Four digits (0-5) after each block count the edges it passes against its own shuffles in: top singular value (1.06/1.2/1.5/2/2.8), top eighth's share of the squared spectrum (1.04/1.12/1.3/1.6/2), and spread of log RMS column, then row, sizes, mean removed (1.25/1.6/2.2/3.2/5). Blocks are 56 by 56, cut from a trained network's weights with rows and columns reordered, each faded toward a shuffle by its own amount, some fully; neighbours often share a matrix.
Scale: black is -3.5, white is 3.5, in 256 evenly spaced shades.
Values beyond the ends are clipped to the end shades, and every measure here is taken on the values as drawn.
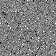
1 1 0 1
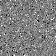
1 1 0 0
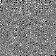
3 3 2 2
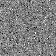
0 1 0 0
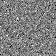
0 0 0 0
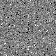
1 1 0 0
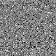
2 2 1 0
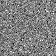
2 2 0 1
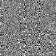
3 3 2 1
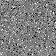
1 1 0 0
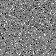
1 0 0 0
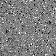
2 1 0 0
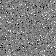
2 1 0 0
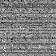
4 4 2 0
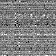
4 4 2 2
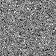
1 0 0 0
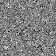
1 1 0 1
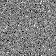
0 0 0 0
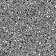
0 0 0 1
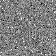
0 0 0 0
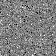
0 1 0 0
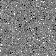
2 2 1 0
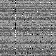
4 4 2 1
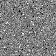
0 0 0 0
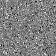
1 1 0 0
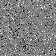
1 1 0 0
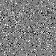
2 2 0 2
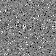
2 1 0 1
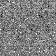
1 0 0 0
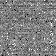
2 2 1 0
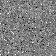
0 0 0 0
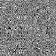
3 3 2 1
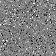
1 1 0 0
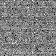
2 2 1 0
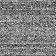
3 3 1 1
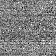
2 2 0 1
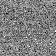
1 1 0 0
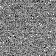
1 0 0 0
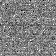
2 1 0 0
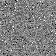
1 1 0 0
